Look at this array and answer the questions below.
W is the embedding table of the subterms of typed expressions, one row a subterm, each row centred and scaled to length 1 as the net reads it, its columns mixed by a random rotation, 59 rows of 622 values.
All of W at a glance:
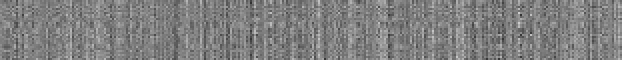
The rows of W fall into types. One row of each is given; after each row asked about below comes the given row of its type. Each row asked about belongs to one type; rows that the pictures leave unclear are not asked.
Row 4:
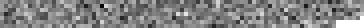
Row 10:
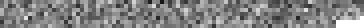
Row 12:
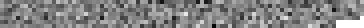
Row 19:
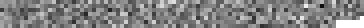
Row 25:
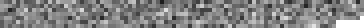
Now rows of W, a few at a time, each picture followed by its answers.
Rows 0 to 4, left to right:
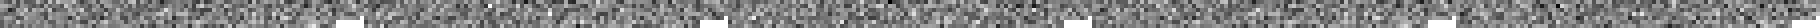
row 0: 25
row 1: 12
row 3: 25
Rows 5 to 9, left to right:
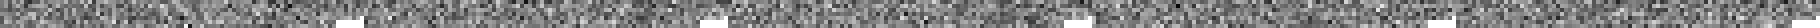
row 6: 10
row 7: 10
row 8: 4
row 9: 25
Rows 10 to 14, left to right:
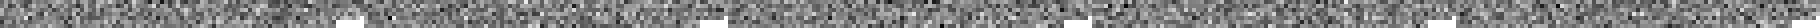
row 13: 25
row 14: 4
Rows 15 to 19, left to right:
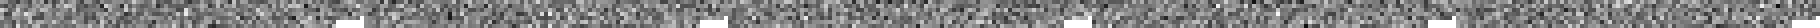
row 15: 4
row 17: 10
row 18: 12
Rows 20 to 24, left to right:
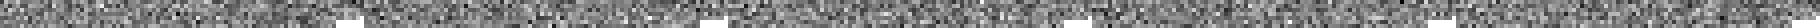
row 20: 10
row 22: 25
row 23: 25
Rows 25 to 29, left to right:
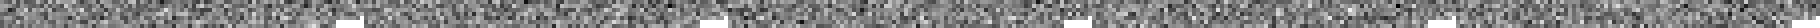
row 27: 19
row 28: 4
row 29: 19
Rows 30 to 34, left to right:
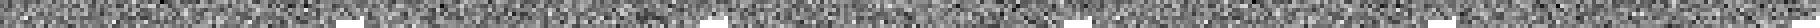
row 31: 10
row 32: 19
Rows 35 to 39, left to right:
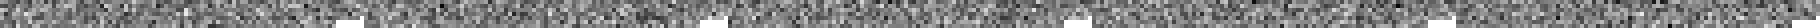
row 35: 4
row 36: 10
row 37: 10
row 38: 25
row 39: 12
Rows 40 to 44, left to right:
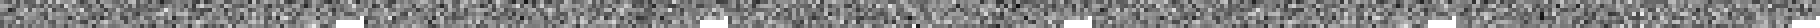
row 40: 25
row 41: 10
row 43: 25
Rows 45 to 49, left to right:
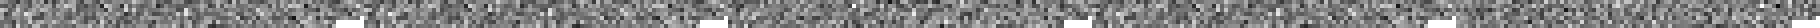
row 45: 4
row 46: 4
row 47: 12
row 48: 4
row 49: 19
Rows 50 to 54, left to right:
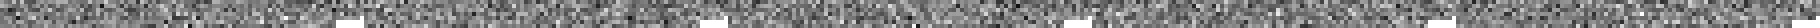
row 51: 25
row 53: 4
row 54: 12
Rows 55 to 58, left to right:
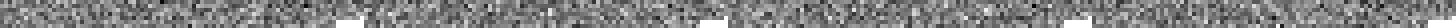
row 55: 25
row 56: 4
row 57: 4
